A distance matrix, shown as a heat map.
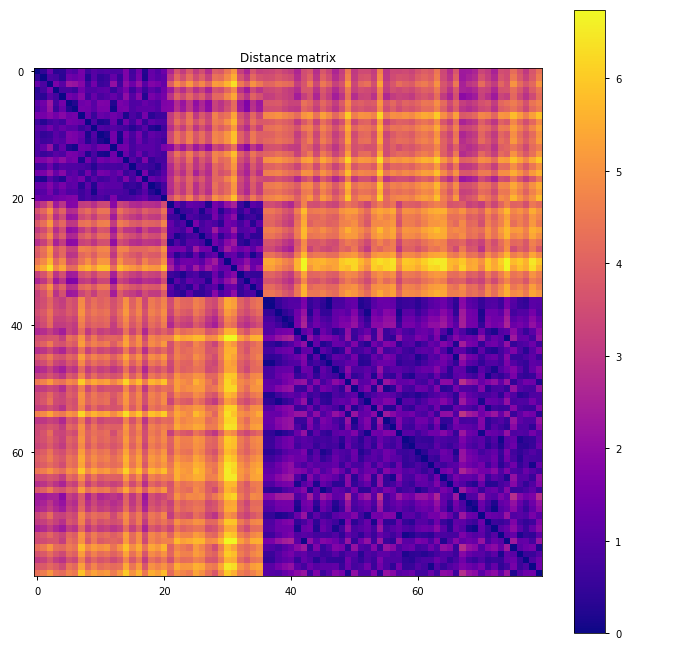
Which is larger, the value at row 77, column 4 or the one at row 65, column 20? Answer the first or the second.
the second
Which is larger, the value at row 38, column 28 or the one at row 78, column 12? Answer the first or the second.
the second
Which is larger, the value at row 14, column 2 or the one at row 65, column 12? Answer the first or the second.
the second
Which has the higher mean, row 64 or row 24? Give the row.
24
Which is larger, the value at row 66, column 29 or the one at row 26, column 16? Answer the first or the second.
the first
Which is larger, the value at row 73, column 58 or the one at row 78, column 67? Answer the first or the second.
the second
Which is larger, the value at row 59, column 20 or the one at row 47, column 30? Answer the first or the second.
the second
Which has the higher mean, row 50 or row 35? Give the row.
35
